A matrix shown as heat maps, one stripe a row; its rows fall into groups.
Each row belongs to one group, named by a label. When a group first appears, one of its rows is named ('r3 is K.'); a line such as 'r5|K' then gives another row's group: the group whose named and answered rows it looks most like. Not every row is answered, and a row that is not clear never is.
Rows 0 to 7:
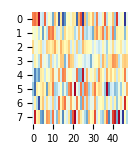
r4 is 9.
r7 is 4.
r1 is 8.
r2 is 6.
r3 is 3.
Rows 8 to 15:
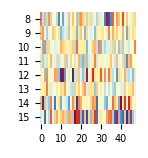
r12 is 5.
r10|6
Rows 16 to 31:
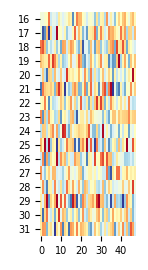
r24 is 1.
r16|3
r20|9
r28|9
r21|8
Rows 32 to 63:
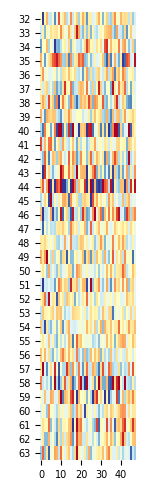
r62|3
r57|9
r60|3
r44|8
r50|3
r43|6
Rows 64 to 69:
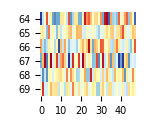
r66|1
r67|1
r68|9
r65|3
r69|9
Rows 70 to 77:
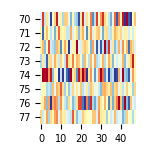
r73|9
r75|8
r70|4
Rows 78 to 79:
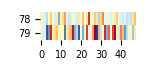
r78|1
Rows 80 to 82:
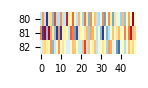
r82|8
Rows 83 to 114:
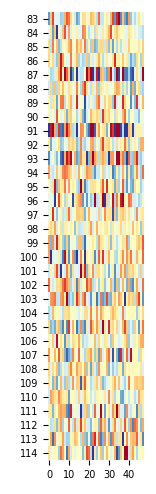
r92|1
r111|5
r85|6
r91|8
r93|8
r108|6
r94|6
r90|1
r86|5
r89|5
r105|1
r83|8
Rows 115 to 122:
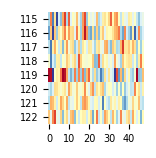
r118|9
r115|4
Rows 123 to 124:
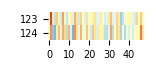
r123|9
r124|9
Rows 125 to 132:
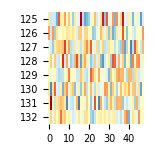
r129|8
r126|6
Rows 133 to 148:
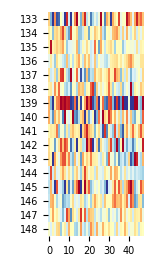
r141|3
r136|3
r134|5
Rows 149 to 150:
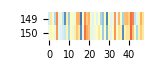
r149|3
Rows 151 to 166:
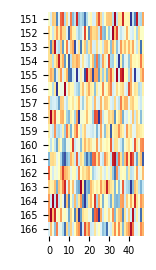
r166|3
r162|6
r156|4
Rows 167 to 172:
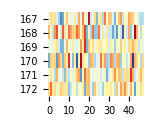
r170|8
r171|3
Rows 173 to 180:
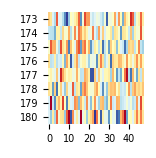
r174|9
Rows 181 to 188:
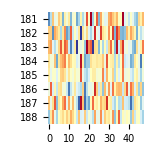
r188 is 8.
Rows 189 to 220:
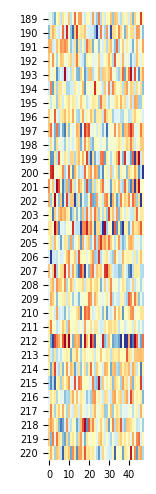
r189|9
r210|3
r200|4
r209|4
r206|9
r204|3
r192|5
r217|9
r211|4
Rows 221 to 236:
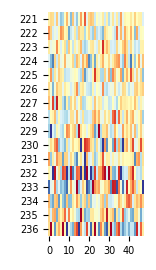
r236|9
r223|1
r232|5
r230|3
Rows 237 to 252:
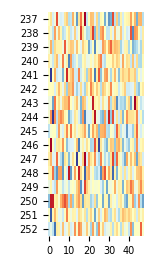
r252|9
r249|3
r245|8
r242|1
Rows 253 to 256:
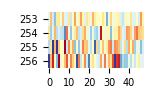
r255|4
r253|9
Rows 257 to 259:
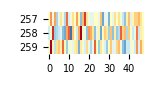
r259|9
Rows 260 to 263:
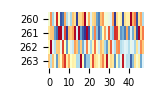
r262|9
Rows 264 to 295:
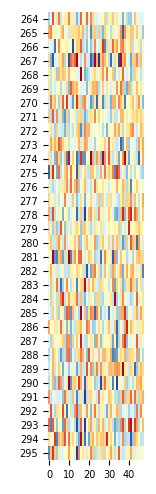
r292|9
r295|8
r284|5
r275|8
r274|1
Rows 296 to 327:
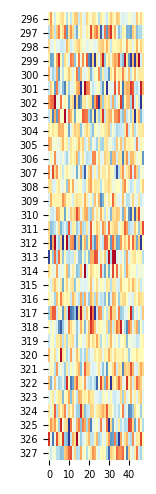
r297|1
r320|5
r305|6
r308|1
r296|9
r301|3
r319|1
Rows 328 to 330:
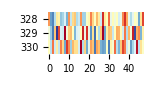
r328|1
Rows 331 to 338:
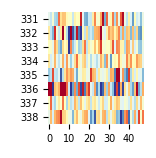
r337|9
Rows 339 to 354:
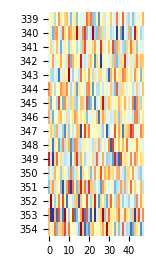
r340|6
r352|9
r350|5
